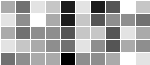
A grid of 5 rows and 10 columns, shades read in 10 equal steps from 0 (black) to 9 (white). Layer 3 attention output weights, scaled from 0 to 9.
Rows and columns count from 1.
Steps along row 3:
down up same down up same down up down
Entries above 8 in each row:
1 1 0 0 1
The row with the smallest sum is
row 2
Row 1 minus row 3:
0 0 3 2 -2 1 -6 0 1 1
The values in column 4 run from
5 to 7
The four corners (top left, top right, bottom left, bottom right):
6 7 4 8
